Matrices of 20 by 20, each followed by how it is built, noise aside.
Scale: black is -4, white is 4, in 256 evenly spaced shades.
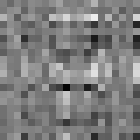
low rank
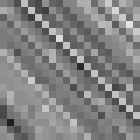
Toeplitz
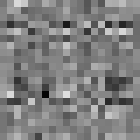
low rank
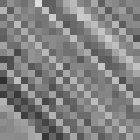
Toeplitz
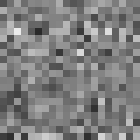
low rank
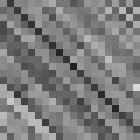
Toeplitz
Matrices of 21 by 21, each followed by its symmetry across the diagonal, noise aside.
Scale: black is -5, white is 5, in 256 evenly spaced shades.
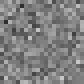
symmetric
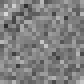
symmetric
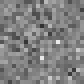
symmetric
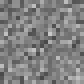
symmetric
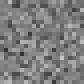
neither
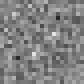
symmetric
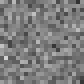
neither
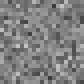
neither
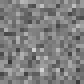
neither
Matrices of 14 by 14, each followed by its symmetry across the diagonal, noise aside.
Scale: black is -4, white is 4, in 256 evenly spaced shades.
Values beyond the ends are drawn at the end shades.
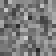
neither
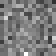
neither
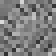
symmetric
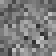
symmetric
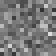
neither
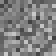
symmetric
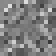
symmetric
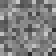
symmetric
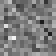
neither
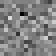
neither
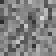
neither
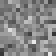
neither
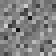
symmetric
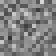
symmetric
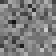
neither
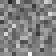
neither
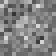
symmetric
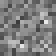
symmetric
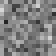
neither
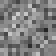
symmetric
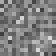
symmetric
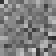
symmetric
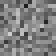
neither
